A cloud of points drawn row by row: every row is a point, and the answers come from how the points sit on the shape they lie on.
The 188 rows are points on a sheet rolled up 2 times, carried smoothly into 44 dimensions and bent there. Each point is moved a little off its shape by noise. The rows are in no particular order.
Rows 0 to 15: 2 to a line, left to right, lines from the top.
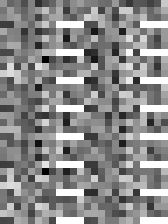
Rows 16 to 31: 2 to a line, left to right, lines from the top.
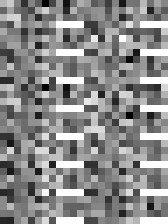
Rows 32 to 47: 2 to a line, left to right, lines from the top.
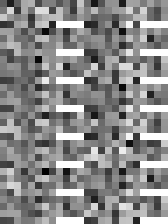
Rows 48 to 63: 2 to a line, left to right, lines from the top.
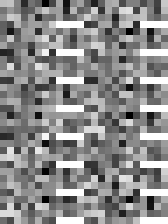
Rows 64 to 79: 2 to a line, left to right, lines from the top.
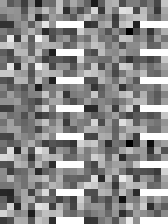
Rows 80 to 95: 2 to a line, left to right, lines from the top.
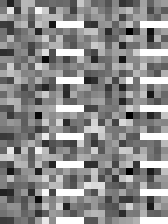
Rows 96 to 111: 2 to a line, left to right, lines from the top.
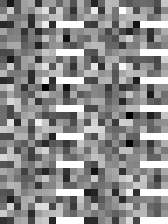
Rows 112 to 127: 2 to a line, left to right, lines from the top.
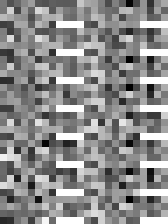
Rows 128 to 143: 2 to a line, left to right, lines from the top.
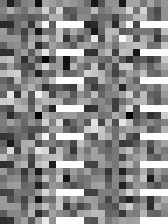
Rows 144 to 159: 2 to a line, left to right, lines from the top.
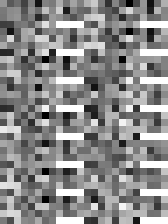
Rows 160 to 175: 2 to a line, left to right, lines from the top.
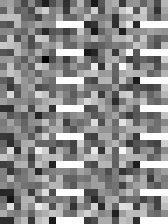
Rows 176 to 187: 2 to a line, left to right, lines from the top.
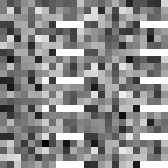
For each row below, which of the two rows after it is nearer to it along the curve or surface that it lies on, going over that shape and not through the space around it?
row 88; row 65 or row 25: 65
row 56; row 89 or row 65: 65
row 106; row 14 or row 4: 14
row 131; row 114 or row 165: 165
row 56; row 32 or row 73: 32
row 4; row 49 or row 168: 49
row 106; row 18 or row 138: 18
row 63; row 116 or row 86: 86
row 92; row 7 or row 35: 35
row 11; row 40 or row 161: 40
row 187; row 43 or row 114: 43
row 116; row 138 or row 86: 86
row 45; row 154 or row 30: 154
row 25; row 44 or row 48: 44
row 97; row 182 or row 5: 5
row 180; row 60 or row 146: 146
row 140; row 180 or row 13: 180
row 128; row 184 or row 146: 146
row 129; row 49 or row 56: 56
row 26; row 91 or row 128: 128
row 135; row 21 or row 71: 71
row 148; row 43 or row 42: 43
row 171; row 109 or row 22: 109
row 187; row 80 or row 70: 80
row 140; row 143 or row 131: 143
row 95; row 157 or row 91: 157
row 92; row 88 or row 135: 88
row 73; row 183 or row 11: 11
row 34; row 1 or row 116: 1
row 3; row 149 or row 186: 149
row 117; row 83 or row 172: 83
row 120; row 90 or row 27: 27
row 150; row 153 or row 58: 153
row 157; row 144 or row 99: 99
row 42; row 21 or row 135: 135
